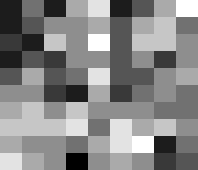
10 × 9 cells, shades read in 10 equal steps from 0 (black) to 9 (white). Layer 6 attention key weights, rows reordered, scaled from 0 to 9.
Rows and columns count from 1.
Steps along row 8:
same same up down up down up down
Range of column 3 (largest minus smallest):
6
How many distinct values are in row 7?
4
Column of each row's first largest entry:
9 8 5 4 5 5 2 4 7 1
